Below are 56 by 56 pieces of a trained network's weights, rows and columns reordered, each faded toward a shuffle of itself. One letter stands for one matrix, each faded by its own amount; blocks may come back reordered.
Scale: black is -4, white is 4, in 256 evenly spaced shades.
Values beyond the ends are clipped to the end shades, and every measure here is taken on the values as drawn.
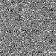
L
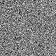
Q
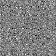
L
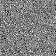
L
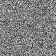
Q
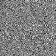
L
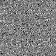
L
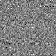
L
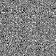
L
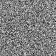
Q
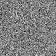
Q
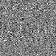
L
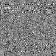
L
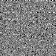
L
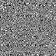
L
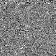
L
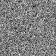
Q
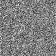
Q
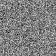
Q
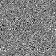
L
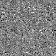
L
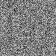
Q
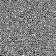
L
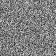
Q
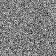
Q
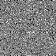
L
